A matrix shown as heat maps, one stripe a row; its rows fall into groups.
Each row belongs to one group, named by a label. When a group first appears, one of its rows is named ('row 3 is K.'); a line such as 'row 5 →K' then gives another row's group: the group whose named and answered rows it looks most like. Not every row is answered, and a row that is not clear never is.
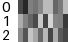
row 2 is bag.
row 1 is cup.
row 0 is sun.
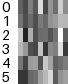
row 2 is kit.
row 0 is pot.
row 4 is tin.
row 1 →pot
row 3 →cup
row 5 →sun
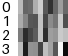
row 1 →cup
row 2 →pot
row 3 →kit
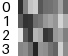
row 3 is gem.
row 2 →cup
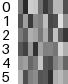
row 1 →gem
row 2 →bag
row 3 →pot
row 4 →cup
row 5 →kit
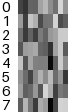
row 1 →bag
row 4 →kit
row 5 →cup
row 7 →gem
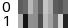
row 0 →tin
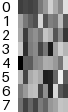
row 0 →sun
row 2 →tin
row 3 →kit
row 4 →sun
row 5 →kit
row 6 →bag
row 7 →pot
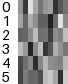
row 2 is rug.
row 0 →tin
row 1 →kit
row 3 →cup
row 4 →sun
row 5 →sun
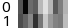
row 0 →sun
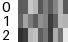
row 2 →rug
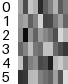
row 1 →cup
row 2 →pot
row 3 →tin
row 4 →kit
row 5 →rug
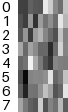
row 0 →sun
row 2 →gem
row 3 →kit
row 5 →sun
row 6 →sun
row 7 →cup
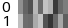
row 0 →tin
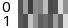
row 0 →gem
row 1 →rug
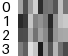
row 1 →rug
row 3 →bag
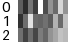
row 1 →rug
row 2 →pot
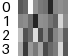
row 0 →rug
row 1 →gem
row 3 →kit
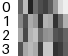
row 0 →gem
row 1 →tin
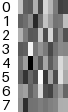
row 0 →tin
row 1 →sun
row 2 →cup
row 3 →rug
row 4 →gem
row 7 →pot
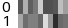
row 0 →gem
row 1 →tin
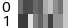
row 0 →sun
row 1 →rug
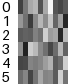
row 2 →sun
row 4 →sun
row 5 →gem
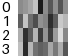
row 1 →gem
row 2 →kit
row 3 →kit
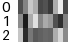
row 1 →tin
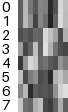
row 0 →gem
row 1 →gem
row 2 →sun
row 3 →tin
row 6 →gem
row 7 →cup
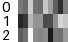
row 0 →tin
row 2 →rug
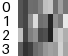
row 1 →rug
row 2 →kit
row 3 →pot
